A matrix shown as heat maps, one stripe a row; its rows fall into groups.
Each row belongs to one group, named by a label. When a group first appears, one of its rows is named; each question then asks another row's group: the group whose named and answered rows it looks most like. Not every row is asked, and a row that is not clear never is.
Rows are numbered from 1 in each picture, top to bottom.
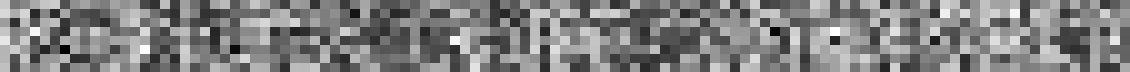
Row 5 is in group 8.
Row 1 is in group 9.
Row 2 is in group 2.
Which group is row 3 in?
9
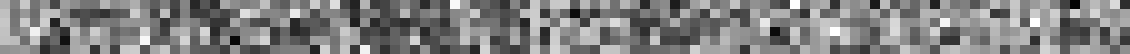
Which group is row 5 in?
8
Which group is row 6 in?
2
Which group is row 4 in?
8
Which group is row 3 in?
2
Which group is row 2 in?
9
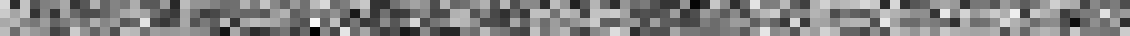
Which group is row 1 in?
9
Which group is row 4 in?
2
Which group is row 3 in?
8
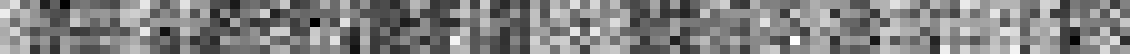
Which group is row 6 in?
2
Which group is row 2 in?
8
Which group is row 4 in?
2
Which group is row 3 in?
2
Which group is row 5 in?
8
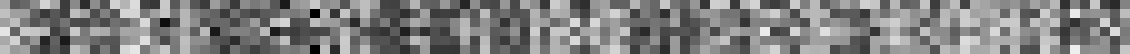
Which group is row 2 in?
2
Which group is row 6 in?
2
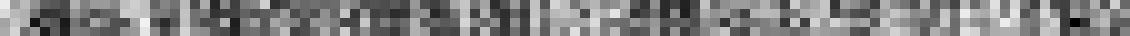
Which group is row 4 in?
2
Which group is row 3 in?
8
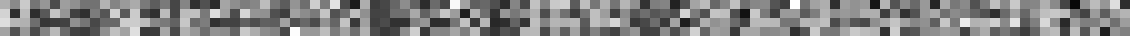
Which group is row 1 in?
8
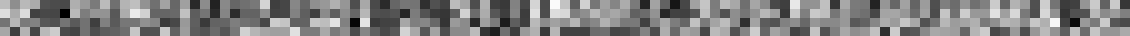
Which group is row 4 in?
9
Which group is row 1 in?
8
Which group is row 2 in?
8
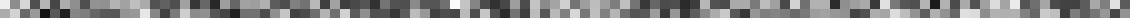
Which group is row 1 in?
8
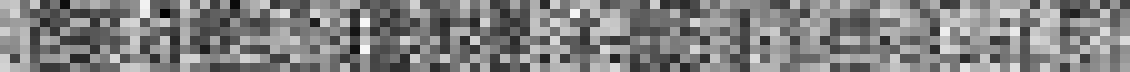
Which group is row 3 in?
2
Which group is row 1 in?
8
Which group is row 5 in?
9
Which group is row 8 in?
2
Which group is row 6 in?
2
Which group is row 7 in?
9
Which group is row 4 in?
2
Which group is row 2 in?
2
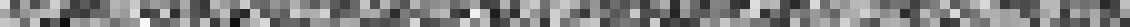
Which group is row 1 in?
9
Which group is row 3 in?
8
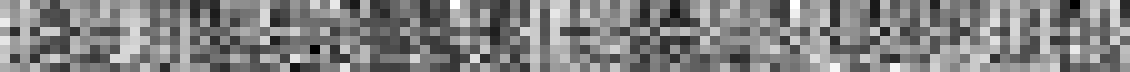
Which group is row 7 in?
9
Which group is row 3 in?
8
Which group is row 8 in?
2
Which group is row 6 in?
2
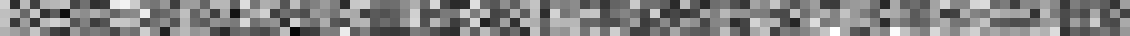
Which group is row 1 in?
9
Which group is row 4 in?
2
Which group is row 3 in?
9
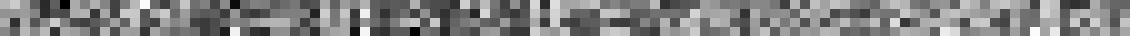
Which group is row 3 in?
9
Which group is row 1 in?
8
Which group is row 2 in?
2
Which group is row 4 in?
2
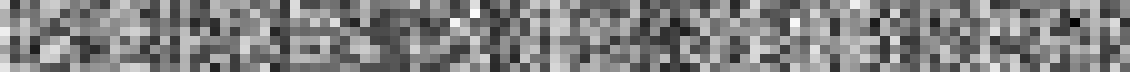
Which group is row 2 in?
9
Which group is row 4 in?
8
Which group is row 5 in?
9
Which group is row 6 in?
9
